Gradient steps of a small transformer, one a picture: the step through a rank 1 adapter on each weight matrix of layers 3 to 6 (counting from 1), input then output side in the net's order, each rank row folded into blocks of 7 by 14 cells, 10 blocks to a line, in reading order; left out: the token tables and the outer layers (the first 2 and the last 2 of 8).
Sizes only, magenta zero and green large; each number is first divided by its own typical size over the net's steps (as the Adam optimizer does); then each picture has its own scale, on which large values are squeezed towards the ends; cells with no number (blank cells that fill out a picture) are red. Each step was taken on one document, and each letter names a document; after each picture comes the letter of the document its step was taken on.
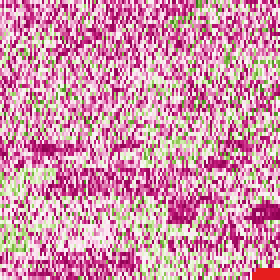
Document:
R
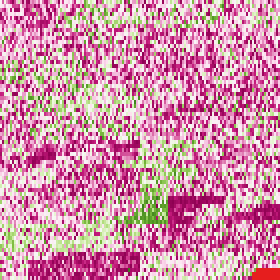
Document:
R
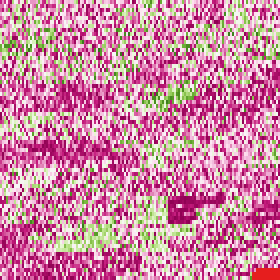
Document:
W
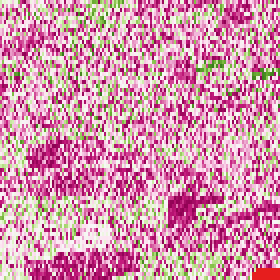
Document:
R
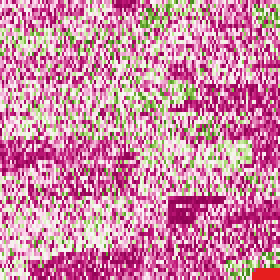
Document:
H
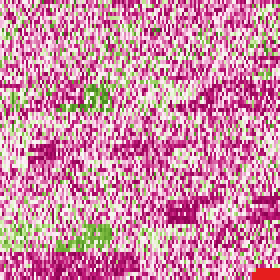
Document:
W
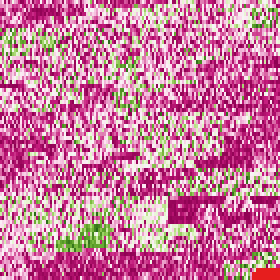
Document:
H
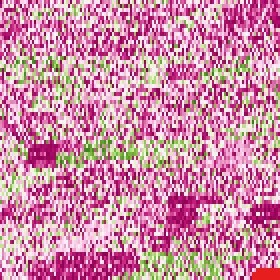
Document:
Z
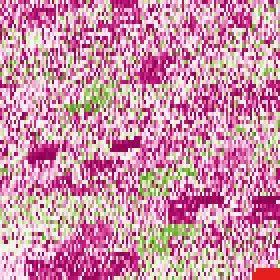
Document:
Z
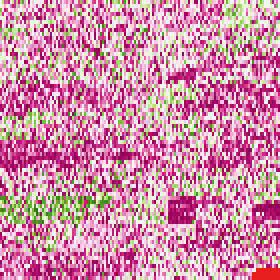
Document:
H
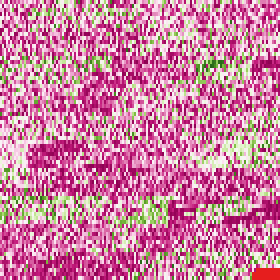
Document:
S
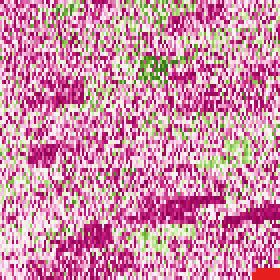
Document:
W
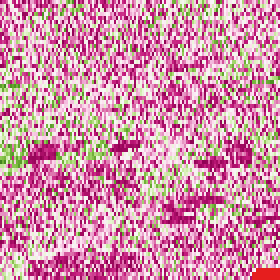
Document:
Z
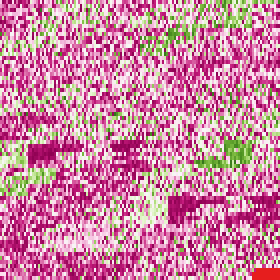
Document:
Z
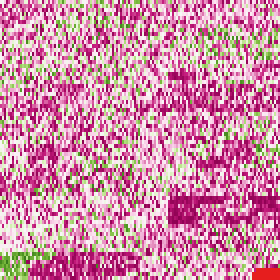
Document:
W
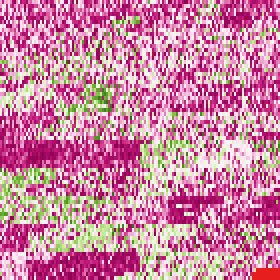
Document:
S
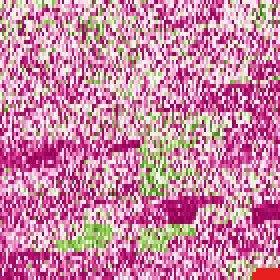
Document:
H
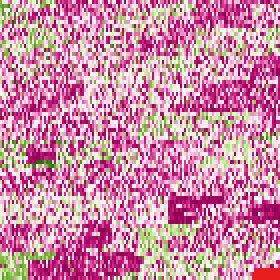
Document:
W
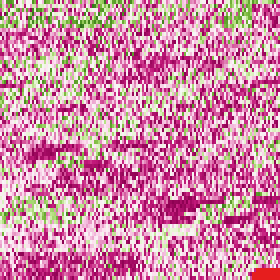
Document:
R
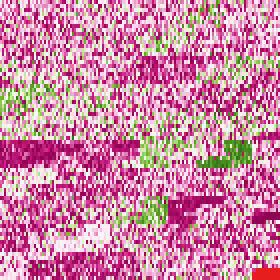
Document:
R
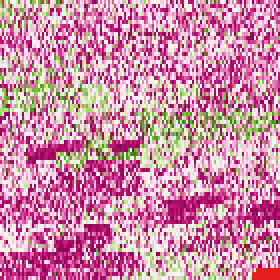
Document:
Z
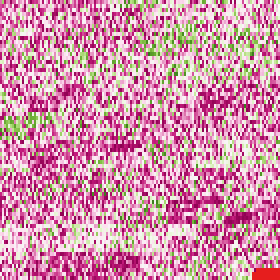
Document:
W
